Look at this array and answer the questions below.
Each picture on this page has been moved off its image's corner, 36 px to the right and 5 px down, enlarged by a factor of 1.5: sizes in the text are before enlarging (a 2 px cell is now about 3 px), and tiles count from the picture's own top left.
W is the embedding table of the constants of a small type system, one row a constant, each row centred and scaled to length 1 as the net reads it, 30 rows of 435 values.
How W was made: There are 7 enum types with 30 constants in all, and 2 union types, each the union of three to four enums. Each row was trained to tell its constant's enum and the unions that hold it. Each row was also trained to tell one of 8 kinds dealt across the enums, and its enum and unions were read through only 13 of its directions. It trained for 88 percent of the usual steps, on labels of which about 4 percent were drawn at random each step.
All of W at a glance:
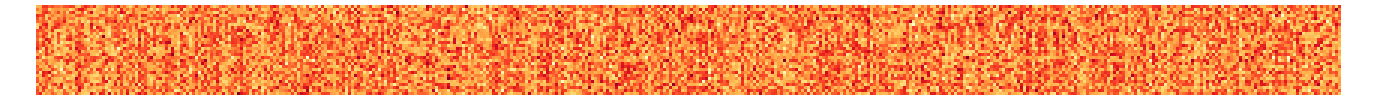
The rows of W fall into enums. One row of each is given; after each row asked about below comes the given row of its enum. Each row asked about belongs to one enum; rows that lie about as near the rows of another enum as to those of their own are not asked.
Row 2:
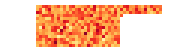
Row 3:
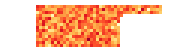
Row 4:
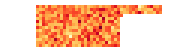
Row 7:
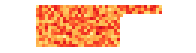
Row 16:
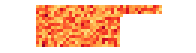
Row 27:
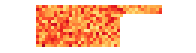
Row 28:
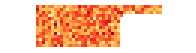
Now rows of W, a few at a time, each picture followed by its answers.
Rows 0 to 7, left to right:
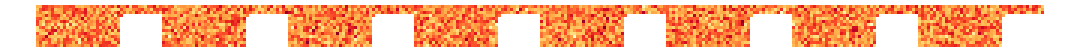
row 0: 2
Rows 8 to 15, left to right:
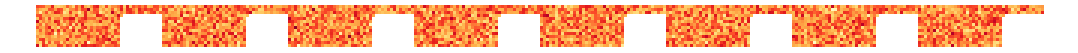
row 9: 27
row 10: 27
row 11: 27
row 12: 27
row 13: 3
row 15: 28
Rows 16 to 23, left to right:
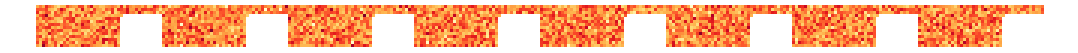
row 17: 4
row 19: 3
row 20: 28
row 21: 7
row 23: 28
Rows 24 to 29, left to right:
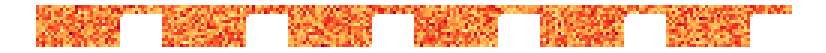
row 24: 28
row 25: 3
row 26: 7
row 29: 7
